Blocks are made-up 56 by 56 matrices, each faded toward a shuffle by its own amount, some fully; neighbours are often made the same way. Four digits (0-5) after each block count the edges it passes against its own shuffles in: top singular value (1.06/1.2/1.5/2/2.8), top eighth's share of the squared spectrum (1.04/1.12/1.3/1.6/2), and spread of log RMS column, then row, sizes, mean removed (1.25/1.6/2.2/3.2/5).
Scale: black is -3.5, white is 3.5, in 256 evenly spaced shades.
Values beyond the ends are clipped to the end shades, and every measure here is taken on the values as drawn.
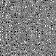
3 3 2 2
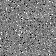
0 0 0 0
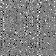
3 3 2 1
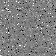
2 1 0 0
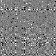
4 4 2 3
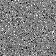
1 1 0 0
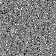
1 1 0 0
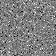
0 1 0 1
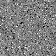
1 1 0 0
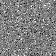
2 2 0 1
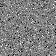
0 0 0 0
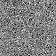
2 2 0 0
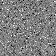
0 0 0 0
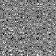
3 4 2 2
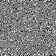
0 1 0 2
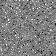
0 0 0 0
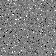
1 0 0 0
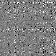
2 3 2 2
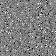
1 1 1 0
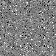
1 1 1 1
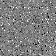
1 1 1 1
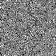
0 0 1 0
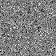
0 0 0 0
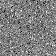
1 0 0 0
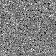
0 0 0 0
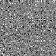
3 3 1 1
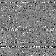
3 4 1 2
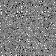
2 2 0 1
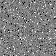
1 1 0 0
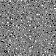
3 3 1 1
